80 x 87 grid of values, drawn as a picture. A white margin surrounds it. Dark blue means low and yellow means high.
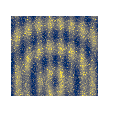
No seam splits the table. Concentric rings centre on the bottom middle. The bottom middle is the ninth with the highest average. No overall slope runs across the table. Stripes running up and down repeat 8 times from left to right. The histogram is bell-shaped.
